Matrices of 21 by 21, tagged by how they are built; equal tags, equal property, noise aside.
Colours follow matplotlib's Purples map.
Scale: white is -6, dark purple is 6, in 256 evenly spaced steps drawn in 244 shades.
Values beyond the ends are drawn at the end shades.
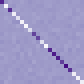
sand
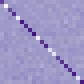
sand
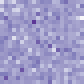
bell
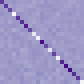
sand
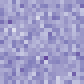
bell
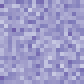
bell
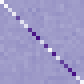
sand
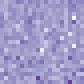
bell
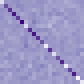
sand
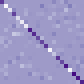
sand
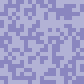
bell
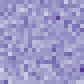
bell
